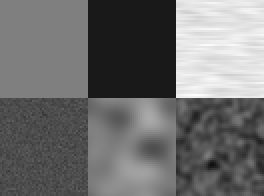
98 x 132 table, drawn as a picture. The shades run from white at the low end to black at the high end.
The table splits into 2 rows of 3 panels. Panel 1,1: middling, flat. Panel 1,2: very high, flat. Panel 1,3: very low, streaked across, faint in contrast. Panel 2,1: high, fine-grained, faint in contrast. Panel 2,2: middling, smooth. Panel 2,3: high, blotchy.
